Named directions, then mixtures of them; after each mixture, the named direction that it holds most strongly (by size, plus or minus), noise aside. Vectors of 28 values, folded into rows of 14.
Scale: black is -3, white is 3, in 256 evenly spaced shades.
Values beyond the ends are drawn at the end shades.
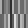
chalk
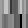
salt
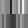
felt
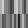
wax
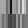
felt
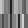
wax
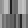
salt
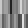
salt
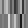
salt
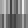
felt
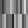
wax
